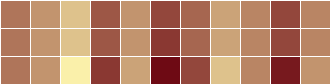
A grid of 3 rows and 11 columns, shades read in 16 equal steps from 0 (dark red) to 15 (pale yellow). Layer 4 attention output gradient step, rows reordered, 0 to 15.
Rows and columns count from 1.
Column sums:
21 27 39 13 28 7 16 32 24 9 25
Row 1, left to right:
7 9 12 5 9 4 6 10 8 4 8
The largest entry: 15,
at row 3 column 3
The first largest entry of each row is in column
3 3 3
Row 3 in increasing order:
0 1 3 4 7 8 9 9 10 12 15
